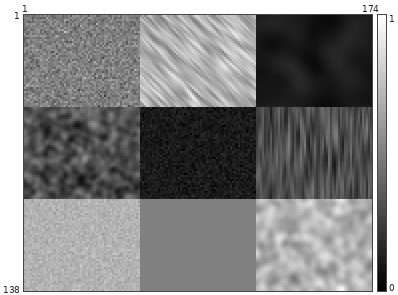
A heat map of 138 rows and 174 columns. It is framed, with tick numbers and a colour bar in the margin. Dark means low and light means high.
The table splits into 3 rows of 3 panels. Panel 1,1: middling, fine-grained. Panel 1,2: high, slanting down to the right. Panel 1,3: very low, smooth, faint in contrast. Panel 2,1: low, blotchy. Panel 2,2: very low, fine-grained, faint in contrast. Panel 2,3: low, streaked downward. Panel 3,1: high, fine-grained, faint in contrast. Panel 3,2: middling, flat. Panel 3,3: high, blotchy.
